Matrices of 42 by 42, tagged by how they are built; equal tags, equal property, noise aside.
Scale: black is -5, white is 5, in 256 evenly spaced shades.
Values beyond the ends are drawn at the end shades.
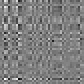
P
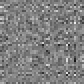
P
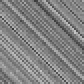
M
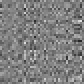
P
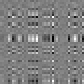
P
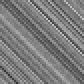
M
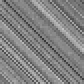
M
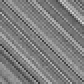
M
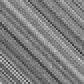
M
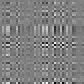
P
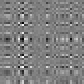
P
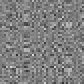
P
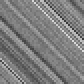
M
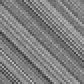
M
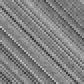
M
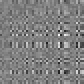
P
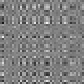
P
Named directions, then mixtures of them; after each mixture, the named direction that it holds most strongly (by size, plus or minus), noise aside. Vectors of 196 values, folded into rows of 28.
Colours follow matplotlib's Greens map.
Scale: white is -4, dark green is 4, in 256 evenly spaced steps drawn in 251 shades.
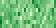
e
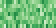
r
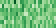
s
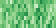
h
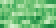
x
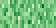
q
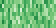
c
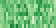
h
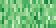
c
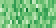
c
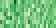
q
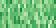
c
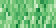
h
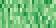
c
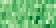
x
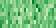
e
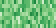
c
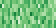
c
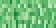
r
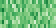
c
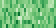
e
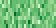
q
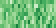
h
